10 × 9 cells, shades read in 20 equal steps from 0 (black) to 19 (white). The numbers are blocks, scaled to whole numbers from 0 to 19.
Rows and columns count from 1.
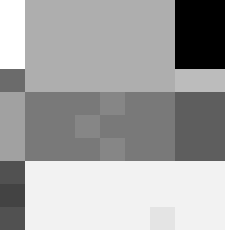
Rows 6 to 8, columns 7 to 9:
9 7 7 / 9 7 7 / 18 18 18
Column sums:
118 133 133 134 135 133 132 89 89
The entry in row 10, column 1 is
6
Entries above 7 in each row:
7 7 7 9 7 7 7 8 8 8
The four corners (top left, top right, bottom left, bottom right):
19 0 6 18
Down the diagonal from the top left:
19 13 13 13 10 9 9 18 18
